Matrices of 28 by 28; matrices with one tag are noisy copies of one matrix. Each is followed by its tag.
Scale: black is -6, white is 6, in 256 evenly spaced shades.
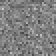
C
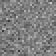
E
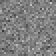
E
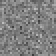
C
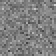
C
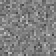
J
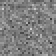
C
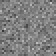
E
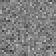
E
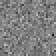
J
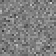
E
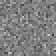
J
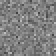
J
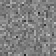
J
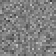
E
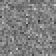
C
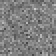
C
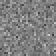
J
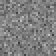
J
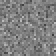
J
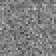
C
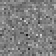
C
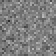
E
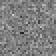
C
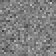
E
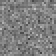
C
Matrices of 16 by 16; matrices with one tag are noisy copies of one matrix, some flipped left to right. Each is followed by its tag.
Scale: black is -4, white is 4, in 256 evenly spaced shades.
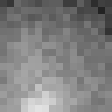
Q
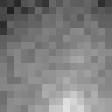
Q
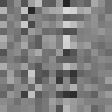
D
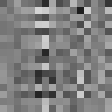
D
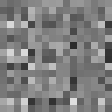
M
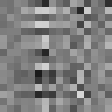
D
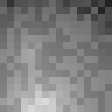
Q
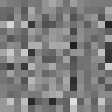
M
